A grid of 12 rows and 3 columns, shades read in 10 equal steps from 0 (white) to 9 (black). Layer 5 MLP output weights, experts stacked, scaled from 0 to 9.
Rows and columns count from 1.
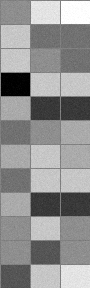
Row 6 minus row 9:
2 -3 -4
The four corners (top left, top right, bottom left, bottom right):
4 0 6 1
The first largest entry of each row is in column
1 2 3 1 2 1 1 1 2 1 2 1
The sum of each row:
5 12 11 13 17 12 8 9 17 10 14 9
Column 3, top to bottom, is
0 5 5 2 7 3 3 2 7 4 4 1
